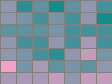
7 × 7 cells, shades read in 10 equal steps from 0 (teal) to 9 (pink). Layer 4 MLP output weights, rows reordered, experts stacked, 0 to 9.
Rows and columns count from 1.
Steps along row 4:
down same up down up down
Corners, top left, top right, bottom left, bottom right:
5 2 6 7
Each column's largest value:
9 6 6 7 5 7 7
